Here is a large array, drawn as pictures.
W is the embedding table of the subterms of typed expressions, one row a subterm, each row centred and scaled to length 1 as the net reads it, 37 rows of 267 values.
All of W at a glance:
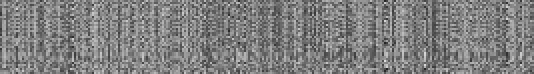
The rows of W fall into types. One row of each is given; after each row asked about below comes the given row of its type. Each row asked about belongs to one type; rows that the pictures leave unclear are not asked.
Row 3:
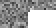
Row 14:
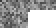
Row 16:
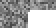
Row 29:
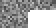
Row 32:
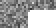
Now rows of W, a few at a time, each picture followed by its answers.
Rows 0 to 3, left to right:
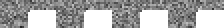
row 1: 16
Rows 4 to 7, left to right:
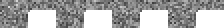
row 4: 16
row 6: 14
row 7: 3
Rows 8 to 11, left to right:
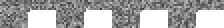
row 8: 14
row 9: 3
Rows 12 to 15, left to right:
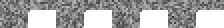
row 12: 16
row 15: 3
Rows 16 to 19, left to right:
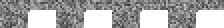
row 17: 14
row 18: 32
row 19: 29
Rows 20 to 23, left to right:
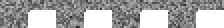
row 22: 16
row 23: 32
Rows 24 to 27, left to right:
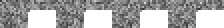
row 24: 14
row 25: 16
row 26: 32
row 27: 32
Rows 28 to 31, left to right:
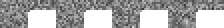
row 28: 29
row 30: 16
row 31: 14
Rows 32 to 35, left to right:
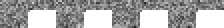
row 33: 14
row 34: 3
